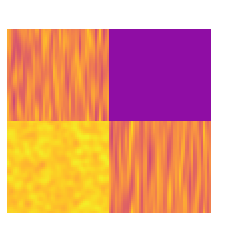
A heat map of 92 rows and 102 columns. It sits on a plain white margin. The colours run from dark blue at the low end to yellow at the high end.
It is made of 2 by 2 panels. Panel 1,1: high, streaked downward. Panel 1,2: low, flat. Panel 2,1: very high, blotchy, faint in contrast. Panel 2,2: high, streaked downward.
